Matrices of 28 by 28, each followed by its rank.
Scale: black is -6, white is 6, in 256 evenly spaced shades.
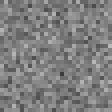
full rank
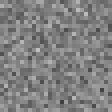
full rank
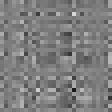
three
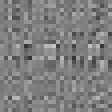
three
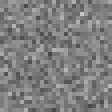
full rank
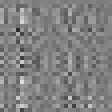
three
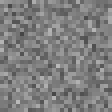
full rank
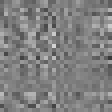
three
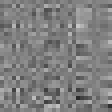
three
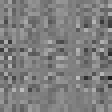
three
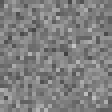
full rank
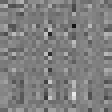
three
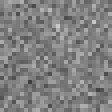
full rank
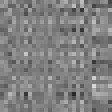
three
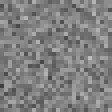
full rank
